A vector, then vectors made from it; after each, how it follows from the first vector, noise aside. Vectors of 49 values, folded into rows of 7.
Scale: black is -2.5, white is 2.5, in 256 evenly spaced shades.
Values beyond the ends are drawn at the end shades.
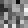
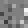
partly zeroed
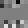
partly zeroed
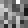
negated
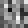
wrapped around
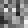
wrapped around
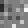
partly zeroed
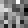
negated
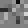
partly zeroed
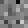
partly zeroed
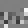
partly zeroed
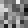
negated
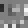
partly zeroed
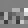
partly zeroed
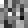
wrapped around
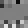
partly zeroed
